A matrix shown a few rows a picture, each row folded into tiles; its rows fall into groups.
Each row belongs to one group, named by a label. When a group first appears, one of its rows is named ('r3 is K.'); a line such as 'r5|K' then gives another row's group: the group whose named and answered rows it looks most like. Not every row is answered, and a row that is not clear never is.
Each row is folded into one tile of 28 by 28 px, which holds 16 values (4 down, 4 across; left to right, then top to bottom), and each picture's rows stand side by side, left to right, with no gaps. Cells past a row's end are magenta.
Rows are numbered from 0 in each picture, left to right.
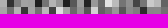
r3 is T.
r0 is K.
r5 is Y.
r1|K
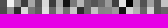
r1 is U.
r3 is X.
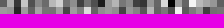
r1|T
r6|T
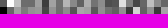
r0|Y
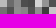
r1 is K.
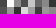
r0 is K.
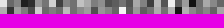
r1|T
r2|T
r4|X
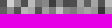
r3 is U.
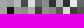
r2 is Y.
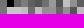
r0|X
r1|X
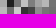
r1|Y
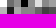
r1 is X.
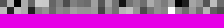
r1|Y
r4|X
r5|Y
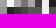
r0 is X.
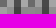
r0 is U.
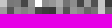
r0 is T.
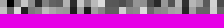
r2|U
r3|Y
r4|X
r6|U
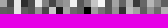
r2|Y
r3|Y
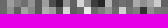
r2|T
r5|Y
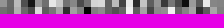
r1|T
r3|Y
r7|Y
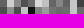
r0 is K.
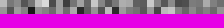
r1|Y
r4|Y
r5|K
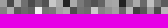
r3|X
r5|K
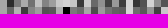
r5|K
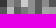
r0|T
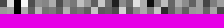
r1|T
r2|T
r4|T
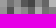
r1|T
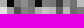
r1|X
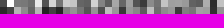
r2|Y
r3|K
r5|T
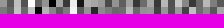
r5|U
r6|K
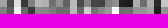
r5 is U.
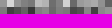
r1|Y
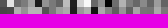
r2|U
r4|K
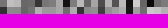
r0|Y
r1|X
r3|U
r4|U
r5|X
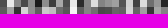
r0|K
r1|X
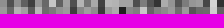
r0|X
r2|U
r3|U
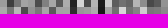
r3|U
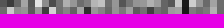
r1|K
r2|K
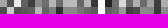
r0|Y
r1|T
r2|Y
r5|U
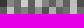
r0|T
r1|K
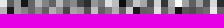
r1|K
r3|T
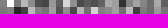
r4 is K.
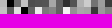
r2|X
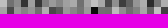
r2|Y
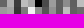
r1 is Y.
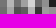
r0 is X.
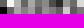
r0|Y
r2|T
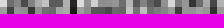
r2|U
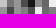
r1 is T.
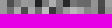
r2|X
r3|U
